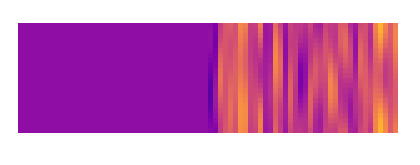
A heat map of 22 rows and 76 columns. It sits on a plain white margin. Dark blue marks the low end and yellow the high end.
The table splits into one row of 2 panels. Panel 1,1: low, flat. Panel 1,2: middling, streaked downward, strong in contrast.
